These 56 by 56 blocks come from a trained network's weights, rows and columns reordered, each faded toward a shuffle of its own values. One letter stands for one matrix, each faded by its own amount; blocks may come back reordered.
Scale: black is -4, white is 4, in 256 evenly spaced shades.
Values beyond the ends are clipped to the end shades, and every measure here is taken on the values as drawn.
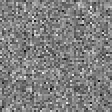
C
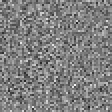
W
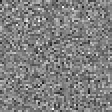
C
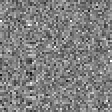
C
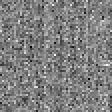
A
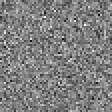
C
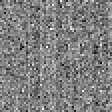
A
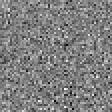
W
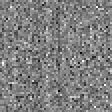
A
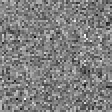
C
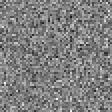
W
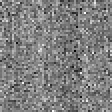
A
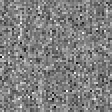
A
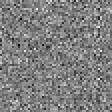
W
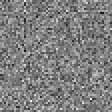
C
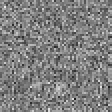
C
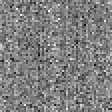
A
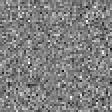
W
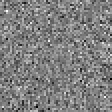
W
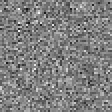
C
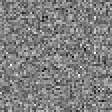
C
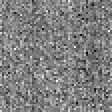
A
